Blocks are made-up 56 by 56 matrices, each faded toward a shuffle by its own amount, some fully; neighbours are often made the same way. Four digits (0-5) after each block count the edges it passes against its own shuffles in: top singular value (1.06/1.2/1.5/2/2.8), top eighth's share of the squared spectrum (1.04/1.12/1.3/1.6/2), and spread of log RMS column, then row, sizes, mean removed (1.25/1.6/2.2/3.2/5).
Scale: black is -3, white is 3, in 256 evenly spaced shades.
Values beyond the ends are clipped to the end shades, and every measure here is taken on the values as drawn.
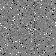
2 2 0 0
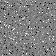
2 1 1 0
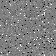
2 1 0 0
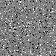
1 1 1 0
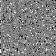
3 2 1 1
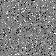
2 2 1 0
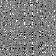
4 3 2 1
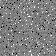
0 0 0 0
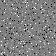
1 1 0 0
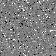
1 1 0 0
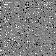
3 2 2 1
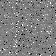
2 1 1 0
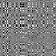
5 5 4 3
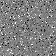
2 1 0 0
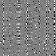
5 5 3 2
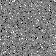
2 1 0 0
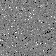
0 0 0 0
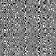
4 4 3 2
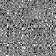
4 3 2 2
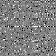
4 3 1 2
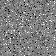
1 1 0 0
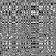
5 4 3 3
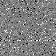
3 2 0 1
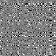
4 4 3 3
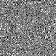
3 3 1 1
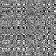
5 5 3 3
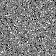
1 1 0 0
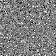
3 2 0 1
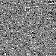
3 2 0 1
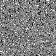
0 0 0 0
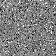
0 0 0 0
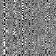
3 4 4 0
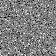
0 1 0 0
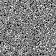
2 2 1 0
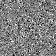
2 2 0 0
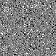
3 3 1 1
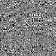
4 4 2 2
